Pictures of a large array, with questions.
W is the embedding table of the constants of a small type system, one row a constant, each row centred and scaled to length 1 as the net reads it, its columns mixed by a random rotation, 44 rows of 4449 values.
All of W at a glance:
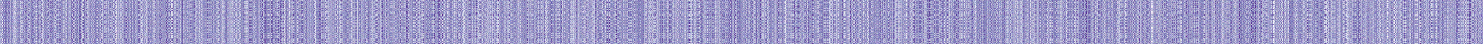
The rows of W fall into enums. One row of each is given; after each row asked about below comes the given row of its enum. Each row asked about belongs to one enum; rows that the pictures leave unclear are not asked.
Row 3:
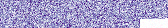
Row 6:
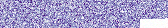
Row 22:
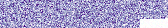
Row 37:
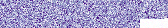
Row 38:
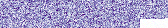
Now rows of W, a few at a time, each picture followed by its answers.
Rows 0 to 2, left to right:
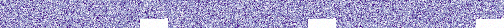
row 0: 37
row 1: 3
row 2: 22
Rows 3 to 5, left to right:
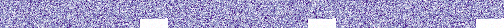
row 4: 37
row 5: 3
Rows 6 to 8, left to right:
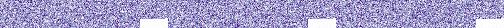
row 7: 3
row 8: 22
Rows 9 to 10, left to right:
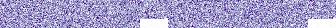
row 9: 37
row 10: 22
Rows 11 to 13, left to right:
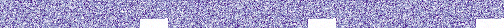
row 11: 6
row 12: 3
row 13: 3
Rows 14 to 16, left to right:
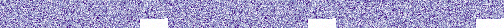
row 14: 37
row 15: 37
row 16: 38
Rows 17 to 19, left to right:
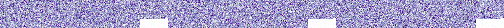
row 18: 6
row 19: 37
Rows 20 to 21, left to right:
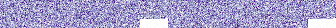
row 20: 22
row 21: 3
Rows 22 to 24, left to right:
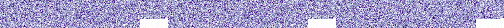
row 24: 37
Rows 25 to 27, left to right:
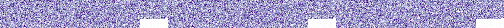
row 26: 22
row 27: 6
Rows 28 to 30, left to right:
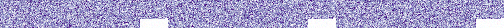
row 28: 3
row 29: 22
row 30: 38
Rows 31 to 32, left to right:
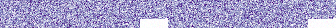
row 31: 3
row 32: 22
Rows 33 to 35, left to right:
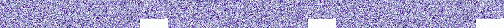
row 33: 37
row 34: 38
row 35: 37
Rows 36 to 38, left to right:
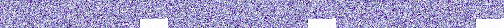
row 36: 3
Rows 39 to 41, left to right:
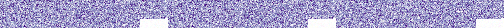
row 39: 22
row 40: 22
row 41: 6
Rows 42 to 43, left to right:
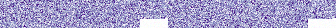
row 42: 22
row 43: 37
